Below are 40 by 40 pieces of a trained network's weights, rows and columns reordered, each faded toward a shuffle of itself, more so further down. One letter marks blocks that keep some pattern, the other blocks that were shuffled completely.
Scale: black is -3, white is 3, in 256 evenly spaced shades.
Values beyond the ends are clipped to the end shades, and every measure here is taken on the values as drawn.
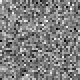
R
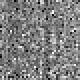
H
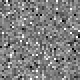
R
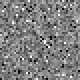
R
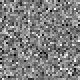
R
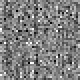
H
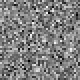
H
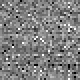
H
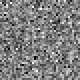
R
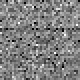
H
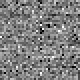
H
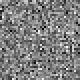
H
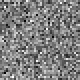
R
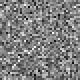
R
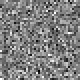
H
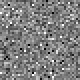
R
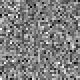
R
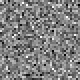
R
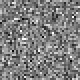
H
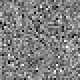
R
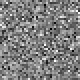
R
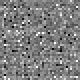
H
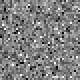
R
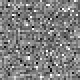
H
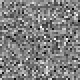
R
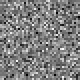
R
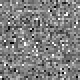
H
